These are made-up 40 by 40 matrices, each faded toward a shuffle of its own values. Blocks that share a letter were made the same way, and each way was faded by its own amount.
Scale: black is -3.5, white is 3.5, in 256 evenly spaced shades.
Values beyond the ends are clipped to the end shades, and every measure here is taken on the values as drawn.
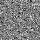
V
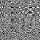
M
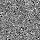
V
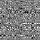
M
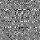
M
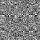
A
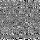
M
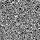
V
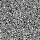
V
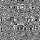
M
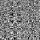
A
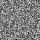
V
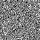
V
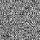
A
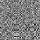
A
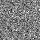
V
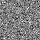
V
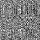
A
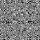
M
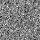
V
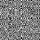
A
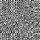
A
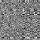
A
